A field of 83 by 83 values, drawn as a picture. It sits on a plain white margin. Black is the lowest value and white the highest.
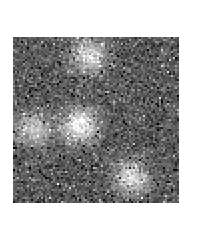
There is no overall slope. Overall the values sit about 40% of the way up the scale. The halves do not mirror each other. Four bumps rise from the field. No row or column stands out.
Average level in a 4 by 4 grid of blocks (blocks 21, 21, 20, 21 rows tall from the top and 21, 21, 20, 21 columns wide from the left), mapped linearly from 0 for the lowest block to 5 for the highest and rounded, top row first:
0 4 2 0
1 3 1 0
4 5 1 0
0 0 4 2
